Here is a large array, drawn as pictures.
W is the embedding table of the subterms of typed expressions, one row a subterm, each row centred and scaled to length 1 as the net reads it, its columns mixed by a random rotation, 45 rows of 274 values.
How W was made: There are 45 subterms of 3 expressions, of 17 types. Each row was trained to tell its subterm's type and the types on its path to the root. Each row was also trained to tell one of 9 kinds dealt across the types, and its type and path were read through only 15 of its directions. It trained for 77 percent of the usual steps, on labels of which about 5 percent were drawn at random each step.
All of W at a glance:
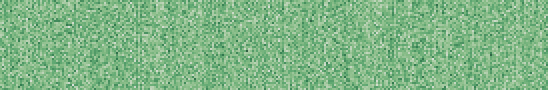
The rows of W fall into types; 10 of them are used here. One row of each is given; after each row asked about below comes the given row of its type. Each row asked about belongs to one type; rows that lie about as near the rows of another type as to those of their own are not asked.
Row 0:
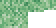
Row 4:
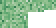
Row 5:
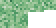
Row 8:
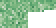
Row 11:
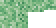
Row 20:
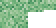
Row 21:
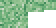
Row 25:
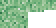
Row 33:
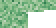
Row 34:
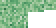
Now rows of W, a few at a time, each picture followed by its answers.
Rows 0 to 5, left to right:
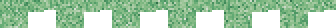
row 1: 25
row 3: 11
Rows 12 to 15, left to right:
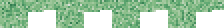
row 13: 33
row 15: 11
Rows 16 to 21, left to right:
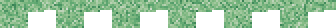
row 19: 34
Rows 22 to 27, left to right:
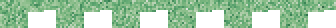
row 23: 21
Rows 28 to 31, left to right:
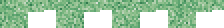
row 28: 4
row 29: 34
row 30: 20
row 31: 0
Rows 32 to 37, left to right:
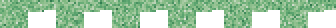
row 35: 11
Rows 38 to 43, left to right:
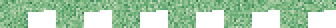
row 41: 25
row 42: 0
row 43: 34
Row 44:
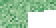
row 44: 25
